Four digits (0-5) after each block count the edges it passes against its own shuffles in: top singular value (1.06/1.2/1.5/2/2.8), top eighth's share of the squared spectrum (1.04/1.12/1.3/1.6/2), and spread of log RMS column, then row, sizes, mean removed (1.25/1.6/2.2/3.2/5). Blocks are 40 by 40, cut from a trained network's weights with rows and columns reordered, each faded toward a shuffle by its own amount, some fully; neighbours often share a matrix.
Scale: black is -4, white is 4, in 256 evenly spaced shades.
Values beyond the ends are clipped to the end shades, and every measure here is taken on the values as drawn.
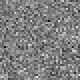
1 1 0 0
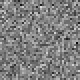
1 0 0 0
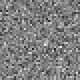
1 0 0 0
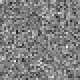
1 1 0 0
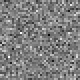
0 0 0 0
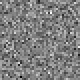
0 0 0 0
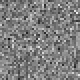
0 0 0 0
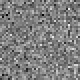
0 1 0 0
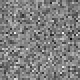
3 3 1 1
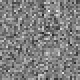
3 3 1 1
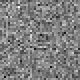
3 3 1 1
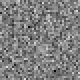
1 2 0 0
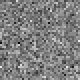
0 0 0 0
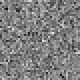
1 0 0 0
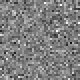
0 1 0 0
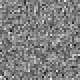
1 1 0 0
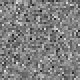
0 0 0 0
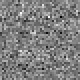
2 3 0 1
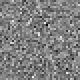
0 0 0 0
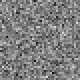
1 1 0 0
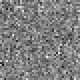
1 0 0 0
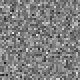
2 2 0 0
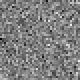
0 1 0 0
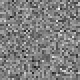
1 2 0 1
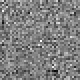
2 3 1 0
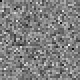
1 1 0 0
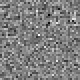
0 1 0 0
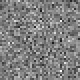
3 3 1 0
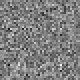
3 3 1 1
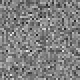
2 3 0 2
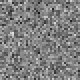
1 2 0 0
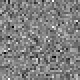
2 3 1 1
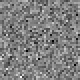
0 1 0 0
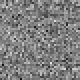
1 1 0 0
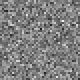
1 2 0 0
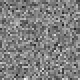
1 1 1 0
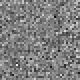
1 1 0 0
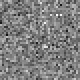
1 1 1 1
